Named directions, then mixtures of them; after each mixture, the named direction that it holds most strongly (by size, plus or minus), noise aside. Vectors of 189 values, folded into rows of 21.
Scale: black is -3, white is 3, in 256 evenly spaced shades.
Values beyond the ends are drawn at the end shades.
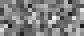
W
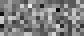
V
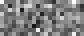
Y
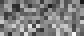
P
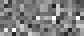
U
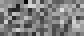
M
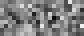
W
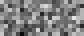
W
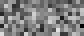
V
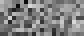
M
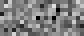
U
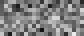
P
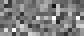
U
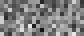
P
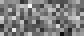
V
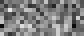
P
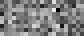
V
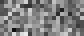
M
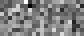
M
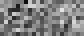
M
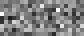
V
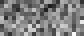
P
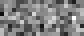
W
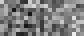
M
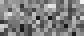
P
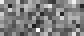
Y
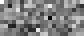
Y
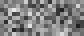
M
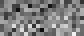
P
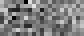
M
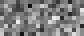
W
